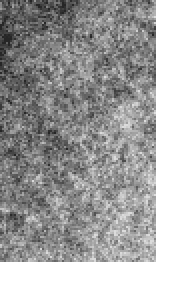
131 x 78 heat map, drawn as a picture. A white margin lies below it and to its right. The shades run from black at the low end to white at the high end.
Ninth with the lowest average: top left. Stripes: none. Histogram: bell-shaped. Odd rows or columns: none. Slope: up to the bottom right.
